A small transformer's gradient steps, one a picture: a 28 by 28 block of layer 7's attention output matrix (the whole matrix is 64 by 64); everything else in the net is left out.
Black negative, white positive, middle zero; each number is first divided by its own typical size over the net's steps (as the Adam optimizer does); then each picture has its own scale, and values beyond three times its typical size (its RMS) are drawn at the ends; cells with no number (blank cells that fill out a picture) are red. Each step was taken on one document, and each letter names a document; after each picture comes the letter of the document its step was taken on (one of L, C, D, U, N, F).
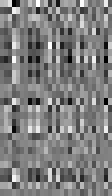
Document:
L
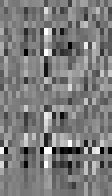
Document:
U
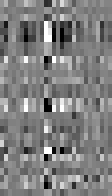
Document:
U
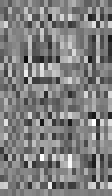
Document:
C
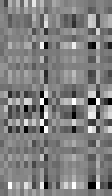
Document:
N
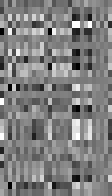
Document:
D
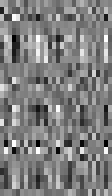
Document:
L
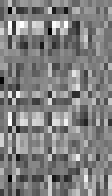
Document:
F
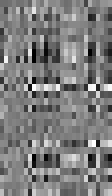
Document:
C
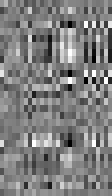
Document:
C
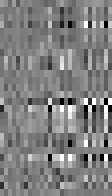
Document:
D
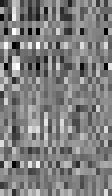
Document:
L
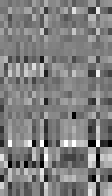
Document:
N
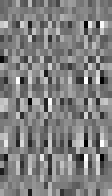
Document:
C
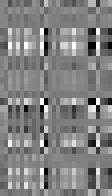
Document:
N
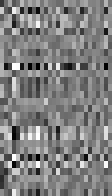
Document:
L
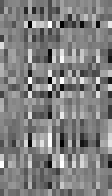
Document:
C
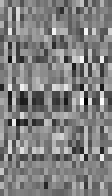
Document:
F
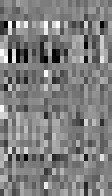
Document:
U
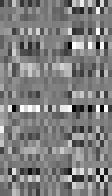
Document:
L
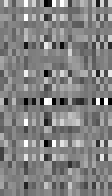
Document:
U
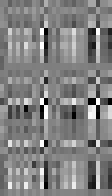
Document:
N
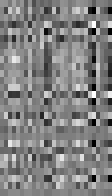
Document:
N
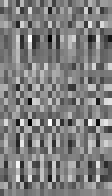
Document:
C
